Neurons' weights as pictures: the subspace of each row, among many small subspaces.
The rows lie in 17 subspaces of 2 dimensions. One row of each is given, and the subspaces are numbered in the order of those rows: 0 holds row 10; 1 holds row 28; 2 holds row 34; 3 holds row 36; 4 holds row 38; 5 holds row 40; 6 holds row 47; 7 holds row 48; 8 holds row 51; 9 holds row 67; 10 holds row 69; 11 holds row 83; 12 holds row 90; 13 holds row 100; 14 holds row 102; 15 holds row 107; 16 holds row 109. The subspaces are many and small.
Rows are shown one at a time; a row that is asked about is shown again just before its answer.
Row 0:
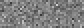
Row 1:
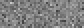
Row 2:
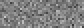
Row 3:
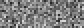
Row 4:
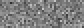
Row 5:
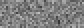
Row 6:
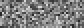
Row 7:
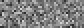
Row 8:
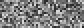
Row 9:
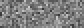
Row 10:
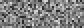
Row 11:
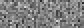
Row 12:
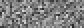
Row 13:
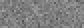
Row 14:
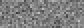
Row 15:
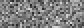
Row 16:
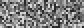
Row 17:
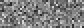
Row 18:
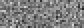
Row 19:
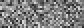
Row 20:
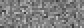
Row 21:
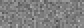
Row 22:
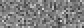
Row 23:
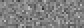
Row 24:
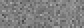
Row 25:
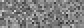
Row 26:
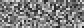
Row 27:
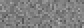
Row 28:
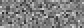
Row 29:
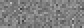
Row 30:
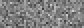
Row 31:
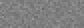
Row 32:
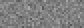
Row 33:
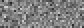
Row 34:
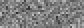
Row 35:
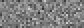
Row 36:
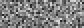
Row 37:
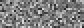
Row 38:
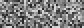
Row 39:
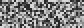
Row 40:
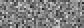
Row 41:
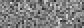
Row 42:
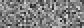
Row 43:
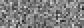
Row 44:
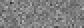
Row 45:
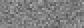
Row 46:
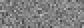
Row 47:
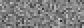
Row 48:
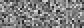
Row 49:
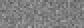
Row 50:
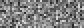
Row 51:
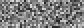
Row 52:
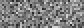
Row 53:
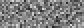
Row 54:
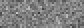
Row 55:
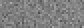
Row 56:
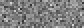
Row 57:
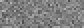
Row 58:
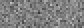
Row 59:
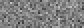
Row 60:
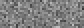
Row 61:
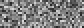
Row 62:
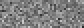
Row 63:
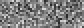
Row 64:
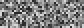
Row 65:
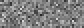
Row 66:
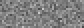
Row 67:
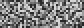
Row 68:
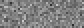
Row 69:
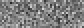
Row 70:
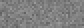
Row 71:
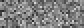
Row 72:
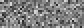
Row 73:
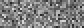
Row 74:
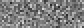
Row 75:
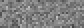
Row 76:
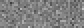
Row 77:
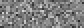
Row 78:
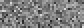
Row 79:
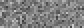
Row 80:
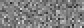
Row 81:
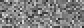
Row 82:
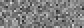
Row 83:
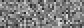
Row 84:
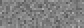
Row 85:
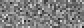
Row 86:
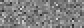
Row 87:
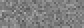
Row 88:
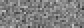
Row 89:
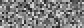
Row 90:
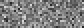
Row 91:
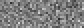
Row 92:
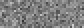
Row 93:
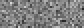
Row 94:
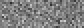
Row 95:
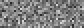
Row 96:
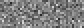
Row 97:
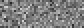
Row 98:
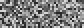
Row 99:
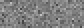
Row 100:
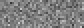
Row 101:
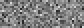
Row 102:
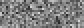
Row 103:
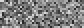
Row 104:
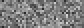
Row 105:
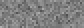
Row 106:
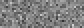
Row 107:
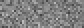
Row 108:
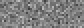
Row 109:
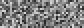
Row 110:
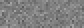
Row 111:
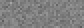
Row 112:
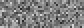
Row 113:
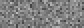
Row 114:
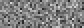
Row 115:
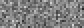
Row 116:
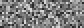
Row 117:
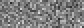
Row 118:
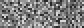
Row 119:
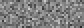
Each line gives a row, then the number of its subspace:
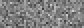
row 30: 4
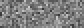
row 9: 14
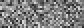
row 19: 15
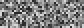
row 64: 10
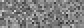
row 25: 11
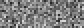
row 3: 16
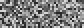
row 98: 15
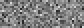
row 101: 10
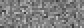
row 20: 1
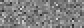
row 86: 7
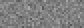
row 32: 0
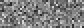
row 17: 7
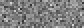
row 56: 12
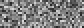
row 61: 12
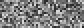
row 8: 11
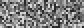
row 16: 4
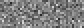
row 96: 7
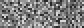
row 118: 3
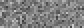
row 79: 2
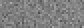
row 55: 11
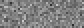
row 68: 12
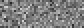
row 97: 12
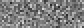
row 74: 10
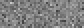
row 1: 2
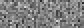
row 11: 5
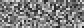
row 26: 10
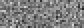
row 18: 5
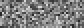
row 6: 14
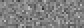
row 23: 0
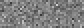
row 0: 7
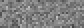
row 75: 2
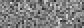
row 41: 9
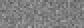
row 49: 14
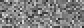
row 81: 4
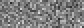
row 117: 13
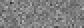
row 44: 8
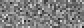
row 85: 11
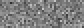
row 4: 11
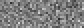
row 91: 13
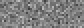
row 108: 0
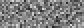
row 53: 8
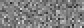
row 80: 13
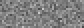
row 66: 15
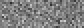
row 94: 3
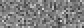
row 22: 6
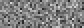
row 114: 13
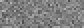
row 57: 4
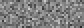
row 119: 0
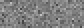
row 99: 7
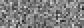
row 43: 16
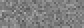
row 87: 11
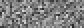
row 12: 16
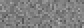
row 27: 6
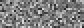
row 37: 15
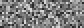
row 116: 1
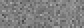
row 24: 3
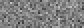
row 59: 13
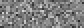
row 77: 1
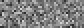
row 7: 10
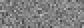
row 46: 15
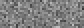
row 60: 16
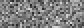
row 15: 8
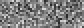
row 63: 9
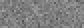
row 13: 6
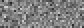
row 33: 12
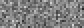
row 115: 16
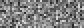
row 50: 5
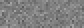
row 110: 10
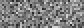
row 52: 8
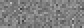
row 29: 9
